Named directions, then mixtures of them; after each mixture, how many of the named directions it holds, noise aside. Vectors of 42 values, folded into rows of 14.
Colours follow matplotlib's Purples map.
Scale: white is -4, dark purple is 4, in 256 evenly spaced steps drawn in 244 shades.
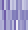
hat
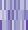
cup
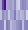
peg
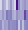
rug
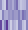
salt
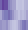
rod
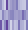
one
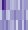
two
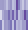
three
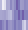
two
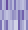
two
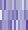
three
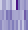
one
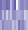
one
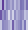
one
